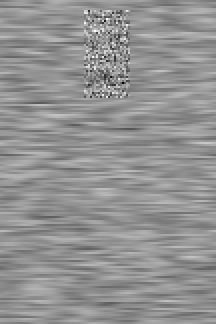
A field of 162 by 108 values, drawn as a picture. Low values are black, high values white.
Histogram: heavy tails on both sides. Grain: streaks across. Roughest part: top middle. Slope: none. Mirror symmetry: none. Odd patch: rougher, in the top middle. Average level on the scale: 60%.
